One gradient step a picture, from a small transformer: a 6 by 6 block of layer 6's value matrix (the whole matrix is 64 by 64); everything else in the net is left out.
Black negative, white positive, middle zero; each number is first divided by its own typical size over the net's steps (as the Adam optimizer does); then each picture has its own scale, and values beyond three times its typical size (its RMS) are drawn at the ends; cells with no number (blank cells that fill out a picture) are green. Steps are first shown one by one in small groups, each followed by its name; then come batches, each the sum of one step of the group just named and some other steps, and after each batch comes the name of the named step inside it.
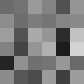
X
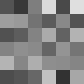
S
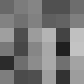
X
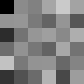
S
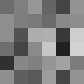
X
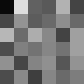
X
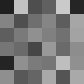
X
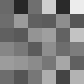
S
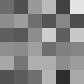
S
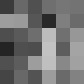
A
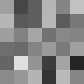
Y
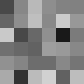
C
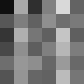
Y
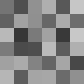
C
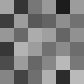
A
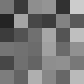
A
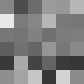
Y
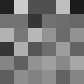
A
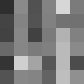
Y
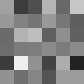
Y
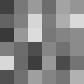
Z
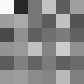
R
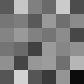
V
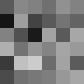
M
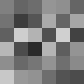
V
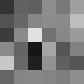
Z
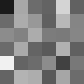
Z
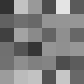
M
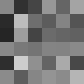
M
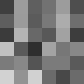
V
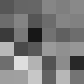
M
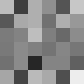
Z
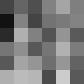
M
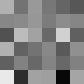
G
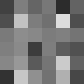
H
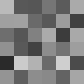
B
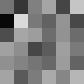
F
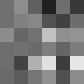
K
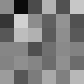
F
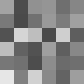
G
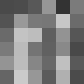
H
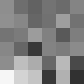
B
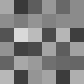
G
